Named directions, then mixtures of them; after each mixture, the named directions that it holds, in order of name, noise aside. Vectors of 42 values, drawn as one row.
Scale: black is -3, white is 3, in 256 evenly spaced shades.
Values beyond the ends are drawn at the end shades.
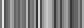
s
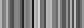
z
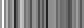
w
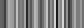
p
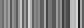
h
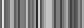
s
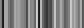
s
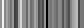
h, w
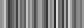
p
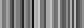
z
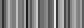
p, s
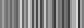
h, s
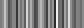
p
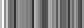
w, z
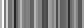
w, z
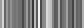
s, z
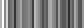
w, z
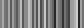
h, s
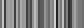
p, w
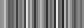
p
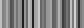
h, z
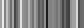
h, w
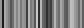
s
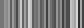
h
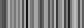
h, p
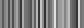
h, s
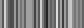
p, s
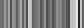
h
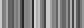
z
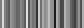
p, s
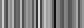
h, s
